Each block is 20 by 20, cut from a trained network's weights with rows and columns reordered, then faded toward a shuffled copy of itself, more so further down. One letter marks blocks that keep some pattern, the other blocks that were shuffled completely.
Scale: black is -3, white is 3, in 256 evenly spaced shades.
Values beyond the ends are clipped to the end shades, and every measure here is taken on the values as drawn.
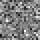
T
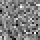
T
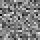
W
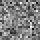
T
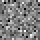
T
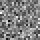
T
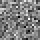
T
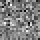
W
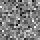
T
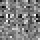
W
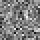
W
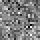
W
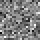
T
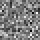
W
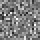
T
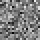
W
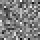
W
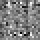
W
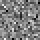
T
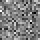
W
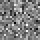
T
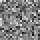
T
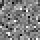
T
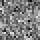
T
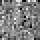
W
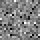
T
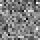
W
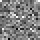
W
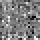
W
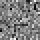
T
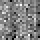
W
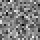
W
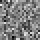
T
